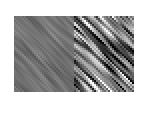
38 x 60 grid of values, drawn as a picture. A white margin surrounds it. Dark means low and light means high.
Seam: vertical, 50% of the way across, the left part calmer. Ninth with the lowest average: middle right. Grain: diagonal, down to the right. Slope: none.
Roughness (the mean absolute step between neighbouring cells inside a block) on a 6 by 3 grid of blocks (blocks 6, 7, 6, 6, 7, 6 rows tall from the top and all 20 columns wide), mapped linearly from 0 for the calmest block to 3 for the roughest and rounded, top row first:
0 2 2
0 2 2
0 1 2
0 1 3
0 1 2
0 1 3
